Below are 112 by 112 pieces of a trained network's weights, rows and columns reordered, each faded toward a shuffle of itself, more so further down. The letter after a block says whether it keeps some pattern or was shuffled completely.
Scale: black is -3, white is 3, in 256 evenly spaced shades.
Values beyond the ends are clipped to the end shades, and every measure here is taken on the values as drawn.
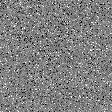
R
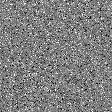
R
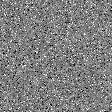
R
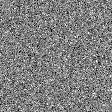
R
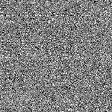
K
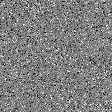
R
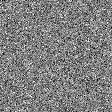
R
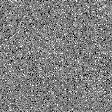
K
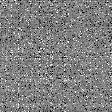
K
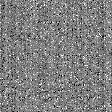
K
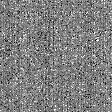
K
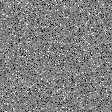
R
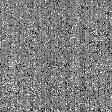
K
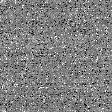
K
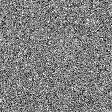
R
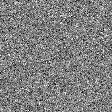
K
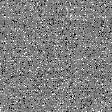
K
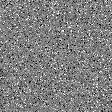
R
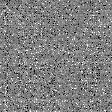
K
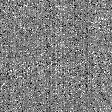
K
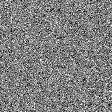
K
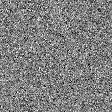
K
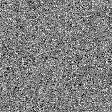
K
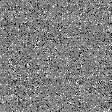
K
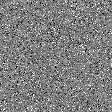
R
